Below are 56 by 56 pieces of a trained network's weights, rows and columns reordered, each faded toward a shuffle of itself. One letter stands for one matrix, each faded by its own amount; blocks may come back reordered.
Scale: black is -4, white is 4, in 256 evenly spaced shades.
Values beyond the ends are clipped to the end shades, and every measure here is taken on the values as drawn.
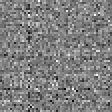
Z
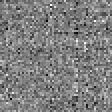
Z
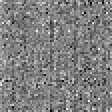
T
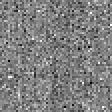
T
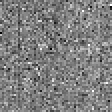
T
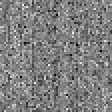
T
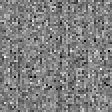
T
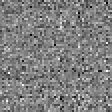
Z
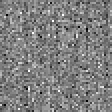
T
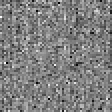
T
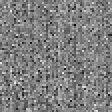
T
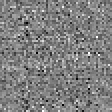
Z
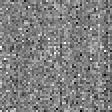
T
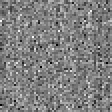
T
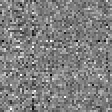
Z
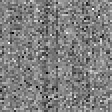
T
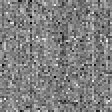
T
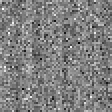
T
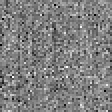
T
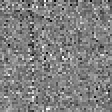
Z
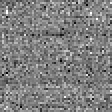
Z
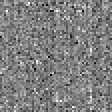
T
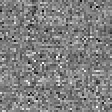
Z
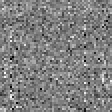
Z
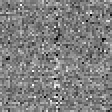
Z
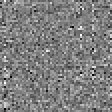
Z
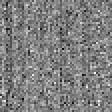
T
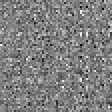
Z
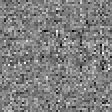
Z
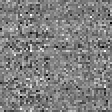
Z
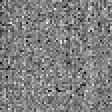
T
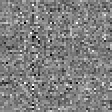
Z
